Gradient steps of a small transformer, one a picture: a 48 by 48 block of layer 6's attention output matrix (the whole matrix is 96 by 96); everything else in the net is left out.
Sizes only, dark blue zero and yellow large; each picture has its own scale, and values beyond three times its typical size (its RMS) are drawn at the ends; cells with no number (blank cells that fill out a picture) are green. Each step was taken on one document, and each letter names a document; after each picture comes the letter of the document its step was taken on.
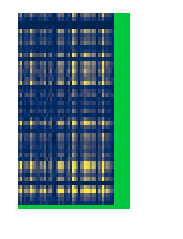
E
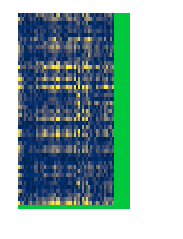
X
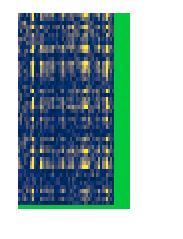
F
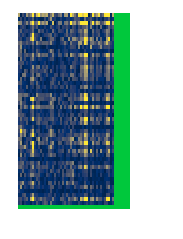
F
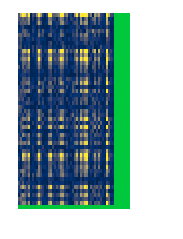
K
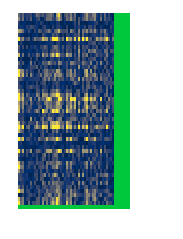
X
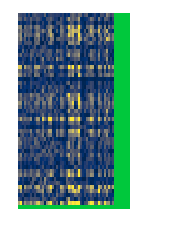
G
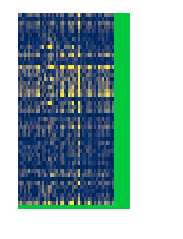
G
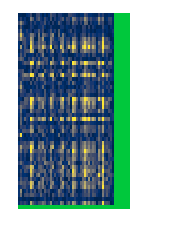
E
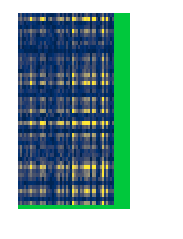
E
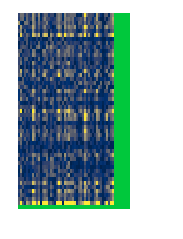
F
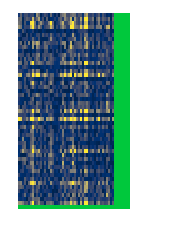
F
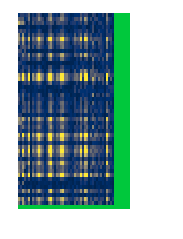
K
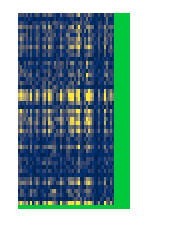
G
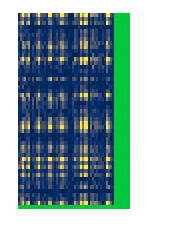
K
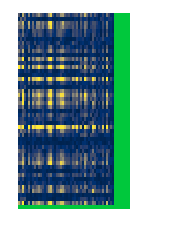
K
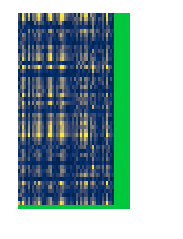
K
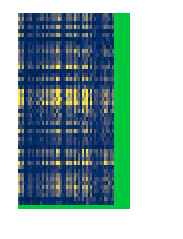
X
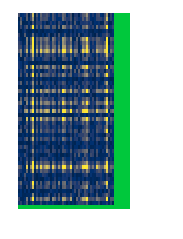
F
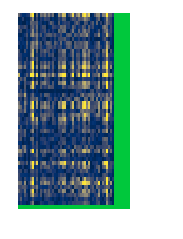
F
